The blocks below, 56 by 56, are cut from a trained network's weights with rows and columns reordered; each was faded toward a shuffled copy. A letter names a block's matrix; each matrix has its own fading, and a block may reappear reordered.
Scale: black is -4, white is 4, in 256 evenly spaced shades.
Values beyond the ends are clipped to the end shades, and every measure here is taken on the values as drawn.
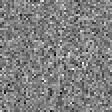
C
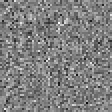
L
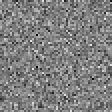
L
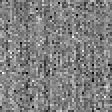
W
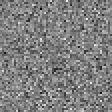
L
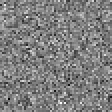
C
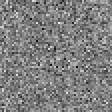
C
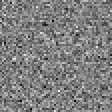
L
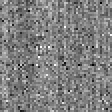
W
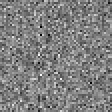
C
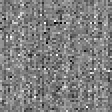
W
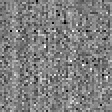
W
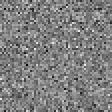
L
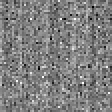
W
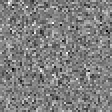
C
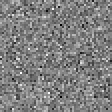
C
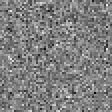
C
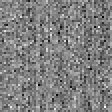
W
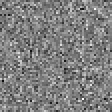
C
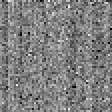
W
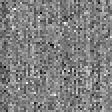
W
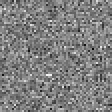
C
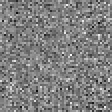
L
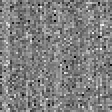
W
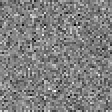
C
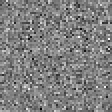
L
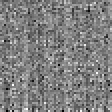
W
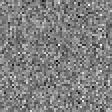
L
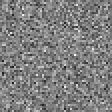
L
